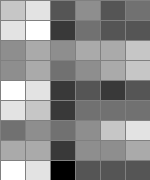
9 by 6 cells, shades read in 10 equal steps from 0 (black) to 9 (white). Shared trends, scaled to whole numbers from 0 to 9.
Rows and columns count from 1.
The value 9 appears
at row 2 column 2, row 5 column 1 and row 9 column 1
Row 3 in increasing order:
5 5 6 6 6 7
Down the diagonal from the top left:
7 9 5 5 2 4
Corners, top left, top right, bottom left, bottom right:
7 4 9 3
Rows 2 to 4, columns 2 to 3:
9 2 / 6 5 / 6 4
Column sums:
61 63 24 40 39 45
